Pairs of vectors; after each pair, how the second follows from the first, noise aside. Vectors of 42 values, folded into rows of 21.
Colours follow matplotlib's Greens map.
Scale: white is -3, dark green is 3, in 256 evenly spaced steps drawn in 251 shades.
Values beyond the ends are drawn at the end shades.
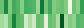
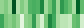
wrapped around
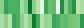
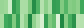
wrapped around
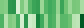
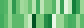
wrapped around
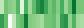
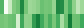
wrapped around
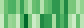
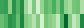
wrapped around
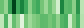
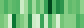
wrapped around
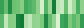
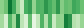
wrapped around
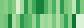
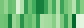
copied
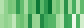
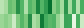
copied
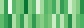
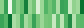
copied
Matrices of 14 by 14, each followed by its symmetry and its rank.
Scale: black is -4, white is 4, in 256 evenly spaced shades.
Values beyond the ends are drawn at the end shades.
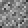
symmetric, full rank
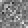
symmetric, full rank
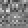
neither, rank three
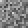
symmetric, full rank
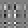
neither, rank one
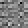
neither, rank three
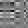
neither, rank one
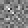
symmetric, rank three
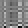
neither, rank one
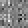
neither, rank three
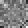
symmetric, rank three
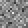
symmetric, full rank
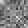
symmetric, rank three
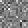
symmetric, rank three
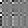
neither, rank one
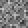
symmetric, full rank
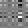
neither, rank one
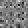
neither, rank three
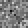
symmetric, full rank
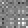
symmetric, rank three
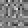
neither, rank three
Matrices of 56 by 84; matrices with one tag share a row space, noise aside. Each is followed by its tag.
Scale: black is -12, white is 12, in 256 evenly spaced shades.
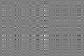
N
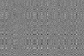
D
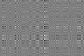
N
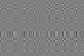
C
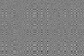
D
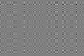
C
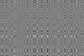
D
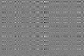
N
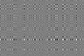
C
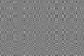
C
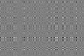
C
